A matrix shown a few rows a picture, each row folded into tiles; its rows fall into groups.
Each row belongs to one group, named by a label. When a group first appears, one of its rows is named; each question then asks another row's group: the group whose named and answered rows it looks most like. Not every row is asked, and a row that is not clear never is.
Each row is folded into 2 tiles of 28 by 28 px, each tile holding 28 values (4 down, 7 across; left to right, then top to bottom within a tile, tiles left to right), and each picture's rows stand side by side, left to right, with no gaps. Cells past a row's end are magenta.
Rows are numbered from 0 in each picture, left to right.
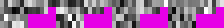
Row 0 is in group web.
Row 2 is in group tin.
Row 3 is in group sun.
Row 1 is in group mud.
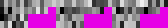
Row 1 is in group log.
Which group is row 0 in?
mud
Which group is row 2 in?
web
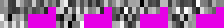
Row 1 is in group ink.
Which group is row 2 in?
ink
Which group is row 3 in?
mud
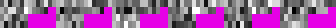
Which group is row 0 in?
tin
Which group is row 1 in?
log
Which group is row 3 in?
tin
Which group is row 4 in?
tin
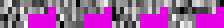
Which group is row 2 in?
mud
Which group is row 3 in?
web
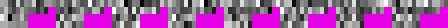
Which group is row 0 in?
log
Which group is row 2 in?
ink
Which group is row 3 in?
log
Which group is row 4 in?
log
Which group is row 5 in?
ink
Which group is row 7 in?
web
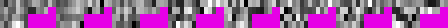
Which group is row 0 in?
web
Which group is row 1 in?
sun
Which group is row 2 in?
tin
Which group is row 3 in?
sun
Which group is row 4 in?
web
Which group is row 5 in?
web
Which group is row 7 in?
ink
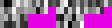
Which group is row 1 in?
ink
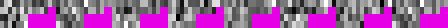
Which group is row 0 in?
ink
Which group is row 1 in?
mud
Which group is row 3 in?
log
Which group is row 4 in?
web
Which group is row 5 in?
web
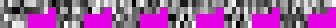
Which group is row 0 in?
web
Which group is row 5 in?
tin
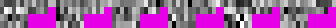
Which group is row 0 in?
sun
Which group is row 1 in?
mud
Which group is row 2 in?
sun
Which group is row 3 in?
web
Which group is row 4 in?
mud
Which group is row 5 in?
log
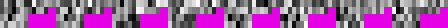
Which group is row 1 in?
sun
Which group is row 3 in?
tin
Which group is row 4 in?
ink
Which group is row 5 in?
ink
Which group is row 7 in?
web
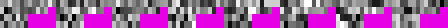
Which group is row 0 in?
web
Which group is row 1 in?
mud
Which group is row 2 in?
log
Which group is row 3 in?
ink
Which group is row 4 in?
tin
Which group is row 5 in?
tin
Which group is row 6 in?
ink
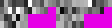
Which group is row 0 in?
mud
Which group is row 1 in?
log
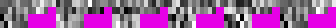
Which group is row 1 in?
log
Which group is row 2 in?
log
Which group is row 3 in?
ink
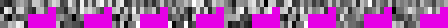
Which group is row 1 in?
tin
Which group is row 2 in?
ink
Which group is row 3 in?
tin
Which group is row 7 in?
mud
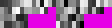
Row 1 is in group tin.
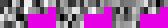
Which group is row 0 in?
tin
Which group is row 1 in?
mud
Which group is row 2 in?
sun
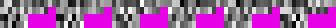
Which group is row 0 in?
ink
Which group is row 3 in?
ink
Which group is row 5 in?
mud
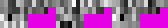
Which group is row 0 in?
log
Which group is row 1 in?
tin
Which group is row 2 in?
log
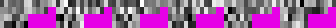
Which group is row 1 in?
ink
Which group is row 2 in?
mud
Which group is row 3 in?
tin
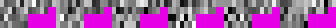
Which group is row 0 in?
sun
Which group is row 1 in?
log
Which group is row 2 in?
web
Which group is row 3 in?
mud
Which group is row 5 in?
sun
